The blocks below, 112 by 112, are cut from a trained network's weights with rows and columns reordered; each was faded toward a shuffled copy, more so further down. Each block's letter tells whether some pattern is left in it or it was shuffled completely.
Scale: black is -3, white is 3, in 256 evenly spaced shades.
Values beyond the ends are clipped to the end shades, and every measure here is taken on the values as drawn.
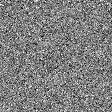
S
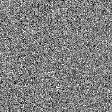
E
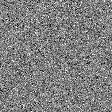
S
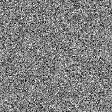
E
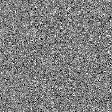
E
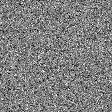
S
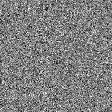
E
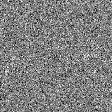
E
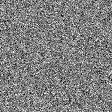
S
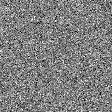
S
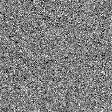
E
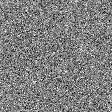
S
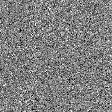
E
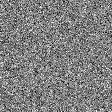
S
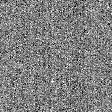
E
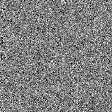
E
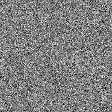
E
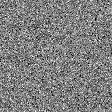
S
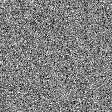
S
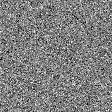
S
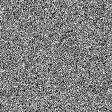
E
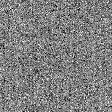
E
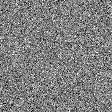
S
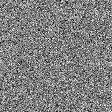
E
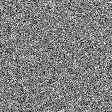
S
